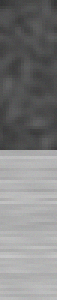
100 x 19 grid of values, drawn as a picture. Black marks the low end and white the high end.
The table splits into 2 rows of 1 panel. Panel 1,1: low, blotchy, faint in contrast. Panel 2,1: high, streaked across, faint in contrast.
